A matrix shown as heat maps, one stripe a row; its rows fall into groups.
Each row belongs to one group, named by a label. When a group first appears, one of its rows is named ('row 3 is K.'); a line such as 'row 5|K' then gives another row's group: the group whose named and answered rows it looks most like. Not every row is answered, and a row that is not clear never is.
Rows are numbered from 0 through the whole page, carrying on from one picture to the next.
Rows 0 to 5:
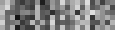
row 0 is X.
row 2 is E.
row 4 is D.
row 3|X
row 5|X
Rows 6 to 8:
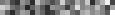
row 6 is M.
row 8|E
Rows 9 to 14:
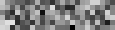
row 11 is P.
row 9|E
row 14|D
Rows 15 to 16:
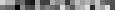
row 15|X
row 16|M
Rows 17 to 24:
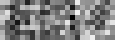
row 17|X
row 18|P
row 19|X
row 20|D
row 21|P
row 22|P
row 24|E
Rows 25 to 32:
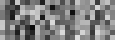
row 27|P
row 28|P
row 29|D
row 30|X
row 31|M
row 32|X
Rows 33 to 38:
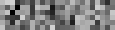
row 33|X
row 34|M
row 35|E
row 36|M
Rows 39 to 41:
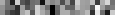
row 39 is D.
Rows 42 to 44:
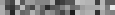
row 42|D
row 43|E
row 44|D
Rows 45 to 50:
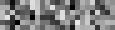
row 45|P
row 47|X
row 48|E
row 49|M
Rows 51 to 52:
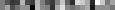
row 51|M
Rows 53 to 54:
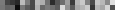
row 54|M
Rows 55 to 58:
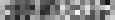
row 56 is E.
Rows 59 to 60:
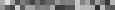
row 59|X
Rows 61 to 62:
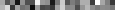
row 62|E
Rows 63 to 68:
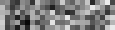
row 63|M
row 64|E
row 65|D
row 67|D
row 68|P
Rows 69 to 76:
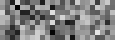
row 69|D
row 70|M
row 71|D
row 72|E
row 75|M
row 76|P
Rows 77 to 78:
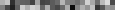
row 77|E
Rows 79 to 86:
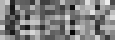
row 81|E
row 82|P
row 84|D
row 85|P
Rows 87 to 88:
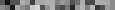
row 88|P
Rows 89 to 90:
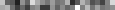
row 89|P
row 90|X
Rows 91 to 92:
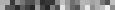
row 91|E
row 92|E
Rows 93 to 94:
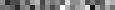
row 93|P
